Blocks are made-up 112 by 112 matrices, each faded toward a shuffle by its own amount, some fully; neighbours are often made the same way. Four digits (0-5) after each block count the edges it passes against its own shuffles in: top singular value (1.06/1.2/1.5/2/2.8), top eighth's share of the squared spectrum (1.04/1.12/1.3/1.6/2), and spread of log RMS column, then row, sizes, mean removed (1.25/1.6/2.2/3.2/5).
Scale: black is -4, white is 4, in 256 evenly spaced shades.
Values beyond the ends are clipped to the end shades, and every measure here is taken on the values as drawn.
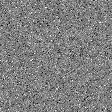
0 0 0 0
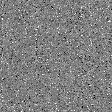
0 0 1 0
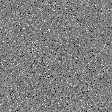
0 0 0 0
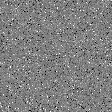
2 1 0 0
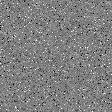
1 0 0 0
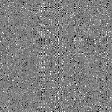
4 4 3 2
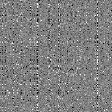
5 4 3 2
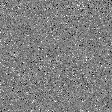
1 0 0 1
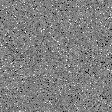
3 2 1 0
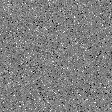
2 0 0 0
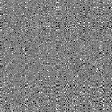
5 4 3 3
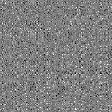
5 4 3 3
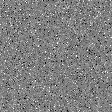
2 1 0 0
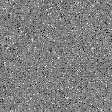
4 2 1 1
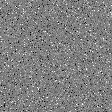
0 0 0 0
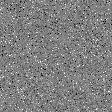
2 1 0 0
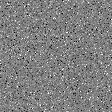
1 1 0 0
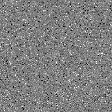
4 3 1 1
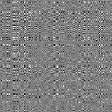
5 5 4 4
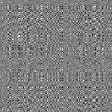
5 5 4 4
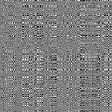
5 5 4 4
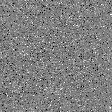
3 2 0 0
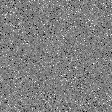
2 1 0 0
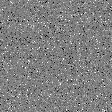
0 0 0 0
